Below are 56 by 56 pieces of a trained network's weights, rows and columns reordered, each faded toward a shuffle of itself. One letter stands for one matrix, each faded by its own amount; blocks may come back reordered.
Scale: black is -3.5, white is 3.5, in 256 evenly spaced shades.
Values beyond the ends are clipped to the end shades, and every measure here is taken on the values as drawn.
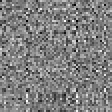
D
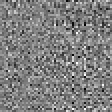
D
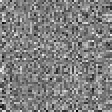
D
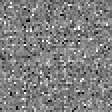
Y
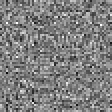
D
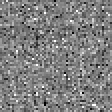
Y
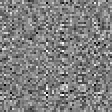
D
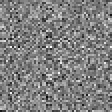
D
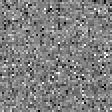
Y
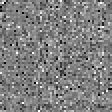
Y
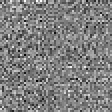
D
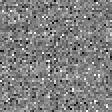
Y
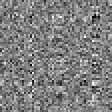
D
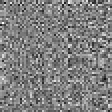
D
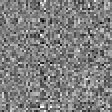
D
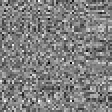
D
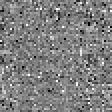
Y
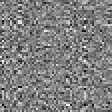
D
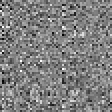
D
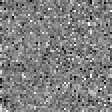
Y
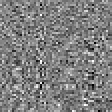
D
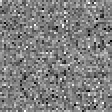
Y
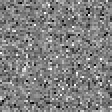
Y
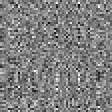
D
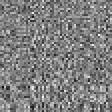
D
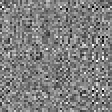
D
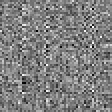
D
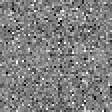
Y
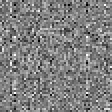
D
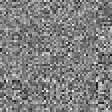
D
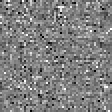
Y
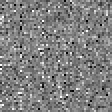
Y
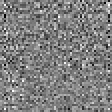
D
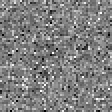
Y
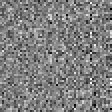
D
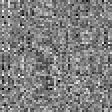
D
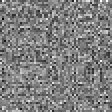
D
